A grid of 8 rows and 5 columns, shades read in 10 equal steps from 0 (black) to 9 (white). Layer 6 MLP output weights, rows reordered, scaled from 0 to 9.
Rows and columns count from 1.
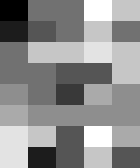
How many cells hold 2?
1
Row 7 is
8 7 3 9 6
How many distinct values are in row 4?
3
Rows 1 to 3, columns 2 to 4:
4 4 9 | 3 4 7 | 7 7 8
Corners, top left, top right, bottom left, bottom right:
0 7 8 3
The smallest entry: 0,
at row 1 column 1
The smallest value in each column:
0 1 2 3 3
